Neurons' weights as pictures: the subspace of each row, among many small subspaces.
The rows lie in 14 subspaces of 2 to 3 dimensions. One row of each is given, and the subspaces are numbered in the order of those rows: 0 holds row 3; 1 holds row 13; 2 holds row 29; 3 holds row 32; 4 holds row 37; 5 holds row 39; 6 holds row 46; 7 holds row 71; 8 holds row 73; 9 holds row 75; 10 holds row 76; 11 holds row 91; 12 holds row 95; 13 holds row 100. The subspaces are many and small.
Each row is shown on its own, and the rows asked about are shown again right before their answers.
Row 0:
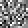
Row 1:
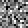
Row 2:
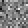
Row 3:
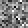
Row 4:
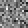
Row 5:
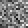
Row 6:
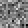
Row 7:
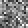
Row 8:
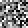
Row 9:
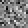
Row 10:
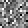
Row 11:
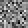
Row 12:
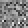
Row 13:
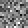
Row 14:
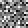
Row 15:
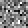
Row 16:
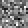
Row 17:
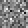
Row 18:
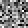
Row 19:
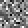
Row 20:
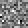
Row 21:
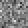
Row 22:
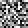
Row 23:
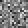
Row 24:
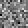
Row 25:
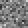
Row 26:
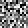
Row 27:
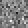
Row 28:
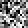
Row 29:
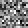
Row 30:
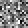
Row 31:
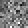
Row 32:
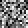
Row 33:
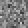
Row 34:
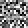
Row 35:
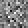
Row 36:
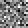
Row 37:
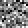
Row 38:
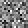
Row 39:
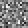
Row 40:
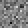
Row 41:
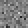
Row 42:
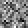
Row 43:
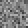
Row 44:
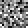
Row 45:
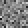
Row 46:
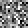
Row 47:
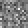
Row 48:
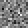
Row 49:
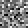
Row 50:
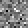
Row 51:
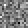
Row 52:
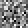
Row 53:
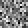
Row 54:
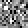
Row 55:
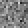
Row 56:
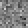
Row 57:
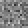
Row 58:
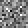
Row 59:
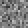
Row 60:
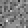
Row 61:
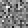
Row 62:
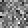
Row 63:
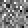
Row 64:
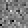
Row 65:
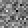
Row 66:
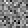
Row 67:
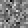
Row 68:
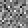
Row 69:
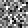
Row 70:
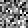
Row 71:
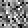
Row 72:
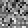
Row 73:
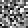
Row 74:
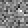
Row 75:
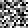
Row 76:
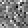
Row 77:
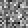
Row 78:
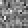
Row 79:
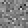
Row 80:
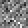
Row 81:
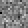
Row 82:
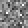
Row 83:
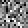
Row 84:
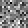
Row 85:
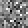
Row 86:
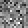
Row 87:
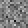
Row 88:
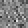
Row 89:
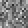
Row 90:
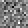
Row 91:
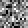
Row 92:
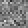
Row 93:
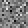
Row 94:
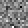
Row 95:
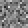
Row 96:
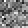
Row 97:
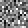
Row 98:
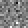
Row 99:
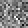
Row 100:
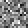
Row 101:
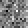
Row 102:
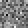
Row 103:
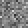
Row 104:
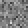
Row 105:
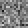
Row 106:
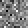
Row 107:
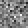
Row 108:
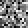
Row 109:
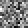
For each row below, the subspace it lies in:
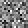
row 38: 5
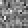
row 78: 4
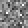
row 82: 7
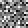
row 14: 9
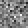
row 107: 8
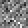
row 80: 1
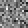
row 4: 13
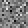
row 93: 13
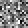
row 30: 6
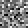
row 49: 8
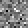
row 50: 11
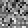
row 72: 4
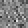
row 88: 7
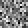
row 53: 5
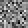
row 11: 5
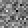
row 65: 11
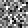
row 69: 6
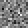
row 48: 13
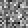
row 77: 0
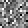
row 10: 5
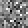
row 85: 1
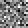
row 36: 9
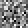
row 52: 9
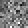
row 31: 1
